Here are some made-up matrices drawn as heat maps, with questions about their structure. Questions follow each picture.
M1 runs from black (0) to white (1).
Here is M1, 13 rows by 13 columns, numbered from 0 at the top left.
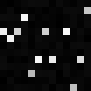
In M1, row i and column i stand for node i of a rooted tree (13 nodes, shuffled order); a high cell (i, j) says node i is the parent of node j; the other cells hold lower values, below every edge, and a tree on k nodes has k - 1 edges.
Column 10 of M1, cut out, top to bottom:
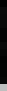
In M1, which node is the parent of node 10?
12
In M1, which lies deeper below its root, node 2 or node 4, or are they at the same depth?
node 2
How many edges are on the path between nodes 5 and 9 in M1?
5
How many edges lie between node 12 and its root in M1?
3
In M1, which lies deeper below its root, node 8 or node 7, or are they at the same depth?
node 7
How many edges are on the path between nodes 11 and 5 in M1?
2
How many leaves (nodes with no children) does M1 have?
6
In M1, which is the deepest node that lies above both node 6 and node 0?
4
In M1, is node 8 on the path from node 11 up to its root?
yes
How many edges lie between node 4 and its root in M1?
5
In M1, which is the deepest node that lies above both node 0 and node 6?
4
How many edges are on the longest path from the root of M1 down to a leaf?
7
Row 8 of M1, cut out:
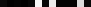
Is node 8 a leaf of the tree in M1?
no
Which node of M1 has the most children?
4
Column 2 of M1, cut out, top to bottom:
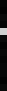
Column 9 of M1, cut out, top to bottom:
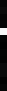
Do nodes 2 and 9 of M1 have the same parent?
yes
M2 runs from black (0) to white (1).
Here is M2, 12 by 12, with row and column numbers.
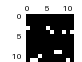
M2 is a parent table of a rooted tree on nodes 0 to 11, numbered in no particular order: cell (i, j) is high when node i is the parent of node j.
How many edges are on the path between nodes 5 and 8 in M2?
6
